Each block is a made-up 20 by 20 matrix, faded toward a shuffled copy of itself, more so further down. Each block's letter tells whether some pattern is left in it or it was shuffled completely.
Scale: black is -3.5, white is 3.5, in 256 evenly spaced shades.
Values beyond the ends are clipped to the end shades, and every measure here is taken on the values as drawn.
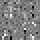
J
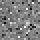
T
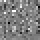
J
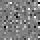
J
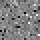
T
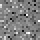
T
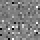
J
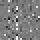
J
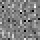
J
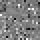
T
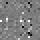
J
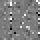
J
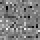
J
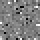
T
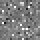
T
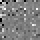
J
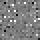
T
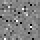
T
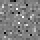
T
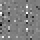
J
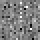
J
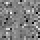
J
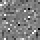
T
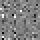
J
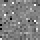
T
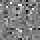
J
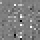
J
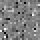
T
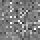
J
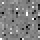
J
